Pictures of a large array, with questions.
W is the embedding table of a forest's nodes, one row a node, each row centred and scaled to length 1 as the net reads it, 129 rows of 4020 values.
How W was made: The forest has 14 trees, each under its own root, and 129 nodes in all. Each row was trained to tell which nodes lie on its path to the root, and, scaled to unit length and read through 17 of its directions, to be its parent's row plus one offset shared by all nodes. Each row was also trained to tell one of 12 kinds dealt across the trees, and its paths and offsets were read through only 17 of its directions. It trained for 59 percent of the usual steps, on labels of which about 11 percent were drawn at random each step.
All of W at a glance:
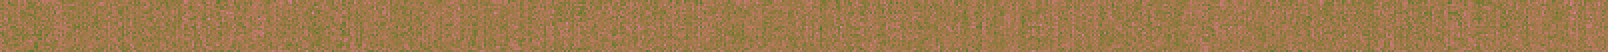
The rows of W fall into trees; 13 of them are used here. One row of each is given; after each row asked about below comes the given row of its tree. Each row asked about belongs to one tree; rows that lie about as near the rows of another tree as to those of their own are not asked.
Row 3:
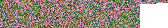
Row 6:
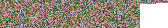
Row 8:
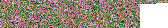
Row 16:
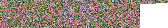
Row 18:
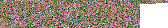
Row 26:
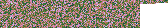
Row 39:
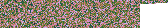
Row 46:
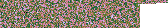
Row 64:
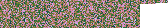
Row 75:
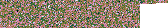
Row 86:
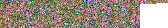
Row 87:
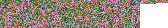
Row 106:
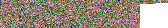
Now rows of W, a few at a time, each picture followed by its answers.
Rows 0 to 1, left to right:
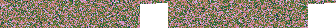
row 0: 16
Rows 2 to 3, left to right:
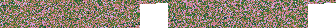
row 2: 3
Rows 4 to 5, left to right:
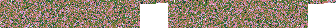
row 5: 75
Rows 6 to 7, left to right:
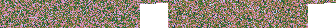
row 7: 75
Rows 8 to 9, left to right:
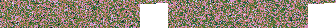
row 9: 16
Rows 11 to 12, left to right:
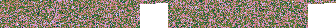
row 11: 87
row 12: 26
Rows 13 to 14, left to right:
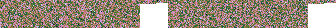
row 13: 75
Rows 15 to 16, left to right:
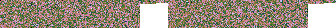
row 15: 75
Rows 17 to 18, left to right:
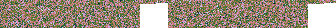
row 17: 87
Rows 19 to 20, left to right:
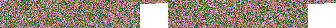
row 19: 8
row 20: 46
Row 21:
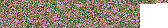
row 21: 46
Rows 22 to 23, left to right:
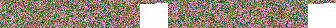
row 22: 39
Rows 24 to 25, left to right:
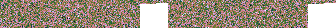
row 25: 75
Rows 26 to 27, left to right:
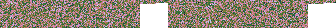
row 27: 106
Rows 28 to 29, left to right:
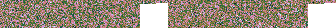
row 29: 8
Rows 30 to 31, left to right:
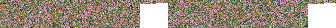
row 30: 75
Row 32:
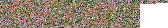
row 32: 18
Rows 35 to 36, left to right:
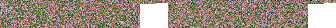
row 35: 16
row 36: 8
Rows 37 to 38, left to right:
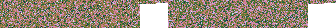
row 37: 8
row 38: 75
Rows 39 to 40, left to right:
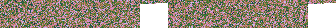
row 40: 87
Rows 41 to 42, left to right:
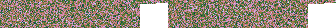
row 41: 8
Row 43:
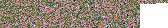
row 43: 46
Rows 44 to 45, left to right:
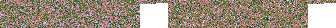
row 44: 3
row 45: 18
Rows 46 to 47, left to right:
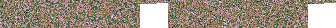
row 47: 18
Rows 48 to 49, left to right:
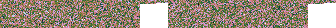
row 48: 18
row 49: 106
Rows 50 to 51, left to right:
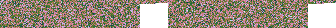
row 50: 64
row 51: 39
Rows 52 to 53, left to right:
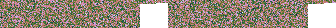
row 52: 8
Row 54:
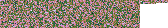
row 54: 75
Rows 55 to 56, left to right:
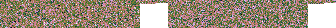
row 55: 87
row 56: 18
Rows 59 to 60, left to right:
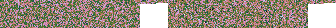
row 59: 3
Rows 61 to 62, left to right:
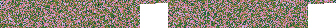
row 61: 64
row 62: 26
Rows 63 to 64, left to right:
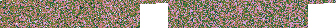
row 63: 46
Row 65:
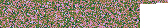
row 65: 46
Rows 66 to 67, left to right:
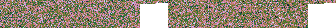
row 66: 106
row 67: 46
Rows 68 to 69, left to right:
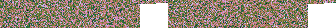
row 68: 46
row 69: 46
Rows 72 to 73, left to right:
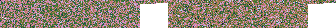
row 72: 106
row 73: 106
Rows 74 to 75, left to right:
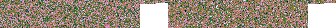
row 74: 87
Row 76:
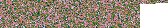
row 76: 87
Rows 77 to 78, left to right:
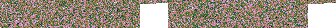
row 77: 18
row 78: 87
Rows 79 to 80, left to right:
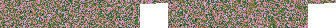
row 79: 16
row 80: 16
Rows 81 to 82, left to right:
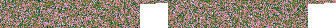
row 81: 87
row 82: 46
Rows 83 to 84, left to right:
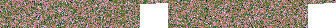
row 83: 18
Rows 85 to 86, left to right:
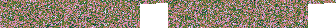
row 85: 75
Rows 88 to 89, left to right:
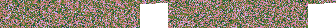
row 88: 87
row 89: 18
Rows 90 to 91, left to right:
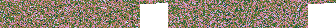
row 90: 18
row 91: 26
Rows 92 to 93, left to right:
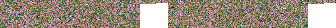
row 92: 3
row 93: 8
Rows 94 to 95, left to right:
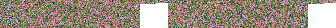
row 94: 87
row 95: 8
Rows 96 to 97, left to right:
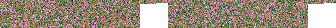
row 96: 18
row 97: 75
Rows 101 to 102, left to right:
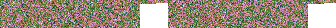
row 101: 8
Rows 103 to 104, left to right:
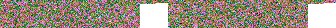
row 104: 106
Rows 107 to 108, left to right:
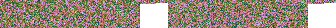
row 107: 86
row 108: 26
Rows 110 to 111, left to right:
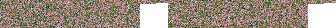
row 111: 87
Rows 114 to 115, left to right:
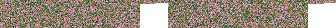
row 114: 106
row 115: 46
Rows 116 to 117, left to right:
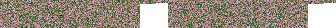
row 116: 106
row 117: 106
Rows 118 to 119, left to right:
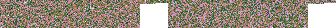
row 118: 106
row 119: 6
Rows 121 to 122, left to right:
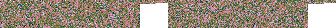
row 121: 8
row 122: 6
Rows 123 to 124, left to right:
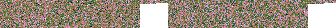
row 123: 18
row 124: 8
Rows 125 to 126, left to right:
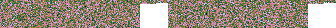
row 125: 86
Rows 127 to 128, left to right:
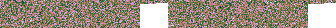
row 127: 39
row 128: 75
